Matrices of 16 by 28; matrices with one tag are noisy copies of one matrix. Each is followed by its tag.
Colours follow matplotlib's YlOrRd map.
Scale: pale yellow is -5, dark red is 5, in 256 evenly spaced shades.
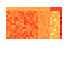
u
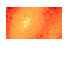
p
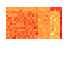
u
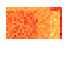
u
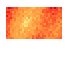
p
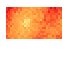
p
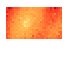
p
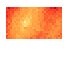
p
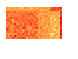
u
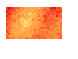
p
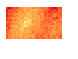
p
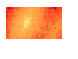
p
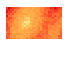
p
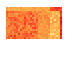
u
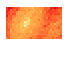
p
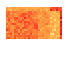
u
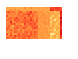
u
